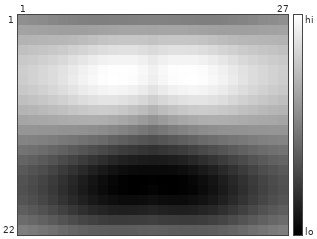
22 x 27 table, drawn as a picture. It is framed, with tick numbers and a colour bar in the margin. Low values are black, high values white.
The ninth with the lowest average is the bottom middle. The ninth with the highest average is the top middle. It is mirror symmetric from left to right. There are no lone odd cells. Values change most from cell to cell in the centre.
